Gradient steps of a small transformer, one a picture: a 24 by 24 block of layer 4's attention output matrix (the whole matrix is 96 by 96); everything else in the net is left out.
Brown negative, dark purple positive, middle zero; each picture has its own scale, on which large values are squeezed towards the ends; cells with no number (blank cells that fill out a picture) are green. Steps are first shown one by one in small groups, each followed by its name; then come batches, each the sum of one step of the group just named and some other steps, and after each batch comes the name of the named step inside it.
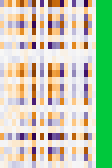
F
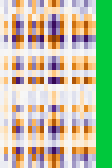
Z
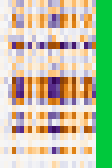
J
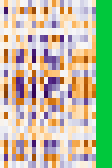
Z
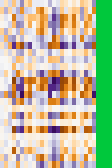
J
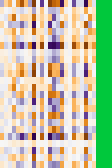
F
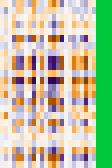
Z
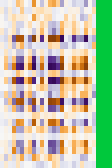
J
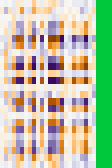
J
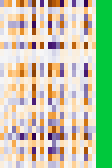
F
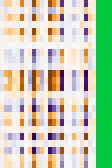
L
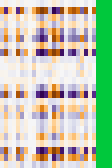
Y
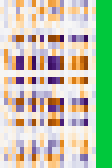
Y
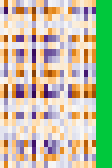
L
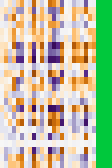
L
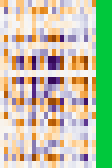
Y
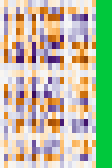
Y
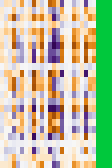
L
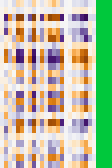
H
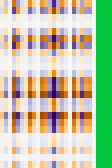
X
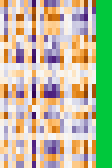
H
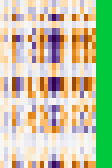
X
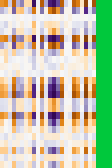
X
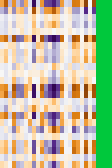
X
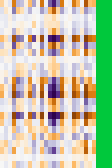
X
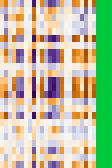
H
